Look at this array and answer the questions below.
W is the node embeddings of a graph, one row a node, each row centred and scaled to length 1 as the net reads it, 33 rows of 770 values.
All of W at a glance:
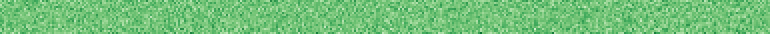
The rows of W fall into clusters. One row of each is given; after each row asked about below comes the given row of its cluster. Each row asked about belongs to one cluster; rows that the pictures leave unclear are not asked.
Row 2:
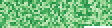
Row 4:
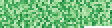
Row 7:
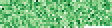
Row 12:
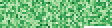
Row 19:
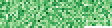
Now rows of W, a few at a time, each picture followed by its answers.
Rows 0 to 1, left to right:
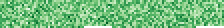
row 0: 4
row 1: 4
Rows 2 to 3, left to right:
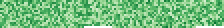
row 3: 7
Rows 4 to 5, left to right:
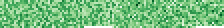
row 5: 7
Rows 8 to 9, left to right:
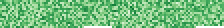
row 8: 19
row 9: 19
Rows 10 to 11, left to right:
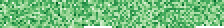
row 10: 2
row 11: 19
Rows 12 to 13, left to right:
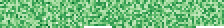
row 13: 4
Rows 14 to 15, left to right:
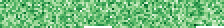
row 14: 12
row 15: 2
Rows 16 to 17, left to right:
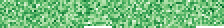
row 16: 2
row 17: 4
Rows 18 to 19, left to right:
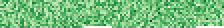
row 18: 12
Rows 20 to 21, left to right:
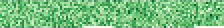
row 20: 19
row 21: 12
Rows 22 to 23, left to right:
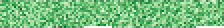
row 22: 19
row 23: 2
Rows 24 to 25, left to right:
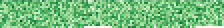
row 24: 2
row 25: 19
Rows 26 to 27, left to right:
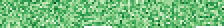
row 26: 2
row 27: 12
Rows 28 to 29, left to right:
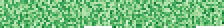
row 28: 4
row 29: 4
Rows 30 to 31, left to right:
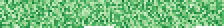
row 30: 4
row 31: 7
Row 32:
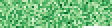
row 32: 19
